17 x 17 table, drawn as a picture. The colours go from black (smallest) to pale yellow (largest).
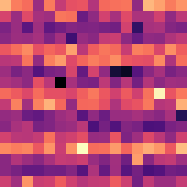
Stripes: horizontal, repeating 4 times. Average level on the scale: 50%. Seam: none. Histogram: bell-shaped. Slope: none.
